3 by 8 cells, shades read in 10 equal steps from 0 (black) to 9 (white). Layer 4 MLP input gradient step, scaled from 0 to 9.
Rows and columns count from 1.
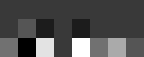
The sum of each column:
8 5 11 6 12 8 10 7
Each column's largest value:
4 3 8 2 9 4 6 3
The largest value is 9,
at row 3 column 5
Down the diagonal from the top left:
2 3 8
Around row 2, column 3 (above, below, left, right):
2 8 3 2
